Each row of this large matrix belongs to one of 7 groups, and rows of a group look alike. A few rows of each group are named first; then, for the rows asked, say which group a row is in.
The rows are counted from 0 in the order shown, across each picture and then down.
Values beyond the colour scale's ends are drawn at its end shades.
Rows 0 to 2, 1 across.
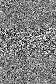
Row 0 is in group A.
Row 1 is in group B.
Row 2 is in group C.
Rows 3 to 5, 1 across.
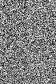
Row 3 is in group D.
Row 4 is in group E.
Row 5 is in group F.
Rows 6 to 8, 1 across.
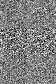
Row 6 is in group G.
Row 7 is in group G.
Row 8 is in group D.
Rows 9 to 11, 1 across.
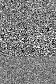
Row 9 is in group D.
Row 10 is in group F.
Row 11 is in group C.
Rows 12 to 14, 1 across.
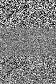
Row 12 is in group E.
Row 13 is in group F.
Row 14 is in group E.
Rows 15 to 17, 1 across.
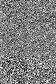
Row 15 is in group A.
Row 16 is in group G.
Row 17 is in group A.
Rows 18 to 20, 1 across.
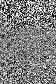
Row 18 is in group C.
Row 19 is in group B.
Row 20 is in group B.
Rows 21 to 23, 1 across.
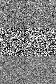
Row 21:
C
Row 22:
D
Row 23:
D
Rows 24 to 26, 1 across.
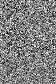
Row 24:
E
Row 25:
A
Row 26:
E
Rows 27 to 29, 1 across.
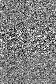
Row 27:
D
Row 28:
G
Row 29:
G
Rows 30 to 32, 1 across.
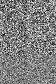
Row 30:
G
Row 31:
D
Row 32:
D
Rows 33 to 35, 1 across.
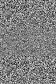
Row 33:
E
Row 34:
F
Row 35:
E
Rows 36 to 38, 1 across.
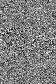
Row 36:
F
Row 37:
A
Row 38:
B
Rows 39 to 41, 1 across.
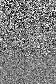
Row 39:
A
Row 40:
F
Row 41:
D
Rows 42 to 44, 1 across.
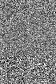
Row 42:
E
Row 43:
D
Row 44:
G
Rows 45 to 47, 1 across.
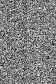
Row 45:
G
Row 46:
C
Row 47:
F
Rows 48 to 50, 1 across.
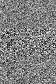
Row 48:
D
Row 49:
B
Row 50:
B
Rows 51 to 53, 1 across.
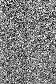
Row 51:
A
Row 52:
G
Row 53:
C
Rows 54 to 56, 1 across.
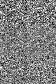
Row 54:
G
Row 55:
G
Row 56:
F
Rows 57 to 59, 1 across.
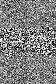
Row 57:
A
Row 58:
F
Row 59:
C
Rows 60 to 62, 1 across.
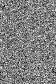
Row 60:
D
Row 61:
G
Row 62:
F
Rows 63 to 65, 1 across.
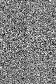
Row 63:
C
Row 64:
D
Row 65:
F
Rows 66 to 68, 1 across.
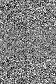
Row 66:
B
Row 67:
C
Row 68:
B
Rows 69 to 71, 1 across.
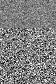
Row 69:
F
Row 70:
D
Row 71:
B
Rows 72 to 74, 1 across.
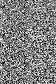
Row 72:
D
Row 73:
D
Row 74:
D
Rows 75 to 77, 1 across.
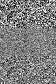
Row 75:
B
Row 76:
F
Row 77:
B
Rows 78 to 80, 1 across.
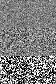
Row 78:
C
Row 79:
E
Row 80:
A
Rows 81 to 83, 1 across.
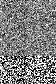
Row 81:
A
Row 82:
D
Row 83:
D
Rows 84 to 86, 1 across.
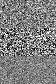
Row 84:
D
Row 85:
B
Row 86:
B
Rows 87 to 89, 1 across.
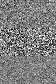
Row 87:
B
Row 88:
A
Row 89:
B
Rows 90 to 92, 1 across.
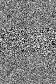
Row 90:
C
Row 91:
F
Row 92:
E
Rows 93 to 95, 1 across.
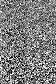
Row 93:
A
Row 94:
A
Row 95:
A
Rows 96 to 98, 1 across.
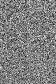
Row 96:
E
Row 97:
G
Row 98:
F
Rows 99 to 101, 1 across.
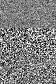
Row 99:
F
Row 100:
D
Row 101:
B
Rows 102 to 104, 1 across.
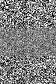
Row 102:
C
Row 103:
C
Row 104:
B
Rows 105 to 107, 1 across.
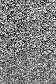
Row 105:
B
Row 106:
B
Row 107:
G
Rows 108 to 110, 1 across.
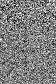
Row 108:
B
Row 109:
F
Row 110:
E
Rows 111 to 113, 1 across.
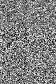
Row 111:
G
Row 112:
E
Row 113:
D
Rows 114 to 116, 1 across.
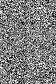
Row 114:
F
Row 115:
C
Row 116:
A
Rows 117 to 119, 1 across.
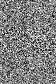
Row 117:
C
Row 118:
D
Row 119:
E
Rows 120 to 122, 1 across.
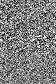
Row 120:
B
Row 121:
G
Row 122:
E
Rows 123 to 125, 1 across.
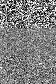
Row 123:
G
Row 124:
C
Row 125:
A
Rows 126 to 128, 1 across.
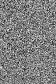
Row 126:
E
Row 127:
C
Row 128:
F
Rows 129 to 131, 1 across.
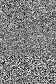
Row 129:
A
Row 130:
F
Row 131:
D
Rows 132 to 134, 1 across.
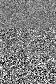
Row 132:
E
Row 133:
G
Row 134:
D
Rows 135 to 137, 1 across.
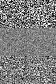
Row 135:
F
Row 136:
C
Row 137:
F
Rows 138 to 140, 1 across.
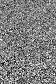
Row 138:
B
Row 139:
A
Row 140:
B
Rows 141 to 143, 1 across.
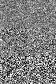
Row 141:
G
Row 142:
A
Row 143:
E
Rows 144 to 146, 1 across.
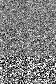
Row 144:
D
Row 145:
G
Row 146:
G
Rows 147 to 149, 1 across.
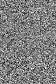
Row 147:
F
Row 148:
B
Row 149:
E
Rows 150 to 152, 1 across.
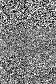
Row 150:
D
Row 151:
A
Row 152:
A
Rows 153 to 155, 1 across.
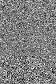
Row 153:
D
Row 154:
F
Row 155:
C
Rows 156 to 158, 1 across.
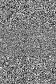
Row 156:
E
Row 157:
F
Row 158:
C
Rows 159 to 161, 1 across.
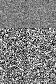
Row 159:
F
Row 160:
C
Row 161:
G
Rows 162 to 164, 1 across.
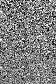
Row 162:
A
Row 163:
F
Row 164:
F
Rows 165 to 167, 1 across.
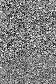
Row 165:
A
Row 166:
B
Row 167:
A
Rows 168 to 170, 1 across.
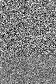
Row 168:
D
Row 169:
B
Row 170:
A
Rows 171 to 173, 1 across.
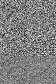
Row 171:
E
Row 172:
D
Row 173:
B
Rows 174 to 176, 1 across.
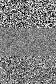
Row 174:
D
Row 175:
E
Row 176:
A
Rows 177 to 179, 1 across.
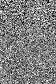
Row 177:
F
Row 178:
E
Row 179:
A
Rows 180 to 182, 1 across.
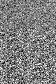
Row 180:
B
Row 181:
G
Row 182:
G
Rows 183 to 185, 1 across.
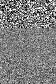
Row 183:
G
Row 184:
F
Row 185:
A
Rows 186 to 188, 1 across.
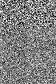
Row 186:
D
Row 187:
A
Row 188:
D
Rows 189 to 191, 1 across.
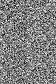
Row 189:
B
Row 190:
D
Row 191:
D
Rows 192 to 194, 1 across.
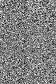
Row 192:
D
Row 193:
F
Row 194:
D
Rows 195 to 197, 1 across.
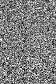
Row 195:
G
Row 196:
F
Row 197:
C
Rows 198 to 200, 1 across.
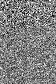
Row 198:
C
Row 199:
B
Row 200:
G
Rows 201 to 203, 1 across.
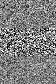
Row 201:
E
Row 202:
B
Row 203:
B
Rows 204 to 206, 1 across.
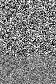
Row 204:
E
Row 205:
C
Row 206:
E
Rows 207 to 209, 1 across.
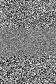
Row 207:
A
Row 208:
D
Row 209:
B
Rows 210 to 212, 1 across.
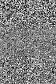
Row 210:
E
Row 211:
C
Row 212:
C
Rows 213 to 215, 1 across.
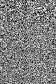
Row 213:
G
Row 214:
F
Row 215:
F
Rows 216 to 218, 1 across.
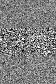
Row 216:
B
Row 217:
F
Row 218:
D
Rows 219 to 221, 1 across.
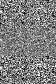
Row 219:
F
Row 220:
G
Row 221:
F
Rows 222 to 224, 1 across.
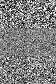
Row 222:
G
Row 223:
C
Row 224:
C
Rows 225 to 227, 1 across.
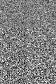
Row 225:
F
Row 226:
D
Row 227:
D
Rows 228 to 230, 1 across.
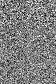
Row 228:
D
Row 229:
G
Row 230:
B
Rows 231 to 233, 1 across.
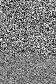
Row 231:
A
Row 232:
F
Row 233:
B
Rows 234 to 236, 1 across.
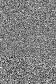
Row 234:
D
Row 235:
F
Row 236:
A
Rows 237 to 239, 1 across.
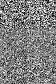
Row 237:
F
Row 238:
C
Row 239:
C
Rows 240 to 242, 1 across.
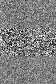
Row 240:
A
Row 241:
A
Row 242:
C
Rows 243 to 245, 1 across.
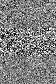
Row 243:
B
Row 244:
B
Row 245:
D
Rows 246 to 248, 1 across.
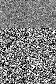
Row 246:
A
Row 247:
E
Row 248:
C
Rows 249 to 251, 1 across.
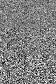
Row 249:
F
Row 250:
B
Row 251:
D
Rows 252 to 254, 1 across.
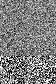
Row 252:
D
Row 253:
B
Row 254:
A
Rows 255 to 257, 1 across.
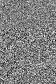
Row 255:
D
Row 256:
E
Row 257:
B
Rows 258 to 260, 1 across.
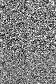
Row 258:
D
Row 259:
G
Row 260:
D
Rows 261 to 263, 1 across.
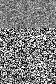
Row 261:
G
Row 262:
B
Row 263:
F
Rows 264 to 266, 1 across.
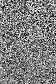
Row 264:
D
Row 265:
E
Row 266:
A
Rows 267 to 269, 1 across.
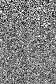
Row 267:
F
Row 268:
G
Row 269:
C
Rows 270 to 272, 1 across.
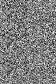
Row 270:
A
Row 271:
E
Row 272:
E
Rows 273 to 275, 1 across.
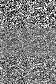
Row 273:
G
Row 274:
G
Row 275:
G
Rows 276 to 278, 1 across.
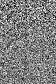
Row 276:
B
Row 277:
E
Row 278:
F
